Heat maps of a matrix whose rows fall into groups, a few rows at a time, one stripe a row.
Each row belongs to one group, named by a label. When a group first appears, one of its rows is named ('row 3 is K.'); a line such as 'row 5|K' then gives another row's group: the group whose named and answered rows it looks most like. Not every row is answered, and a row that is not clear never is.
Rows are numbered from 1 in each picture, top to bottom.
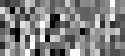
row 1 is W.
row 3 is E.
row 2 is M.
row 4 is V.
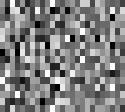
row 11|V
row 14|M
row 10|E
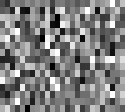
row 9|W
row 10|M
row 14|W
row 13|W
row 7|V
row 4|E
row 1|W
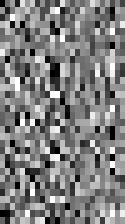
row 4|M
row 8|M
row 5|E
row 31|W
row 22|E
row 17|W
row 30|W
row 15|V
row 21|M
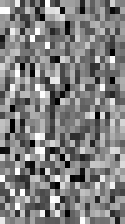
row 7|V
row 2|V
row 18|M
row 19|M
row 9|E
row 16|M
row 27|E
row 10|M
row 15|E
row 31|W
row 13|W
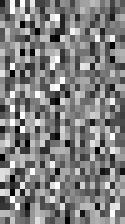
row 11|M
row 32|W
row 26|M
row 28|M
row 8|M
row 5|V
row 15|E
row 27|W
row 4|M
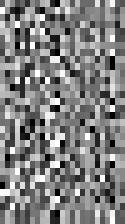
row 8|E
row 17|V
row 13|M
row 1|E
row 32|E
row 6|E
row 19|M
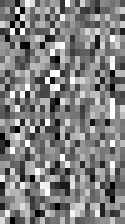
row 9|E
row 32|M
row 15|E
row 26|M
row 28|V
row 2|M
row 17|W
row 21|W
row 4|M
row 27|V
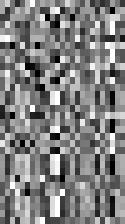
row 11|V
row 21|M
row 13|V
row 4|E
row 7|W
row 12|E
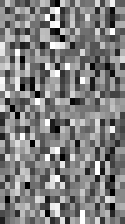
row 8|M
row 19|E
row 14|V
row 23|V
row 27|V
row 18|V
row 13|M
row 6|V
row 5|E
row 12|M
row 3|V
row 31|W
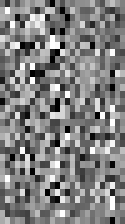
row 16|E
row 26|V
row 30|W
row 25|M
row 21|E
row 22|W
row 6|V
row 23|M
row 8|E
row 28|W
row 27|E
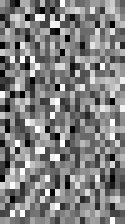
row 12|W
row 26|V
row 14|M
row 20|E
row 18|W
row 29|M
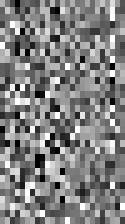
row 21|W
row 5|M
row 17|W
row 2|E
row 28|M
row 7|M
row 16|E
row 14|V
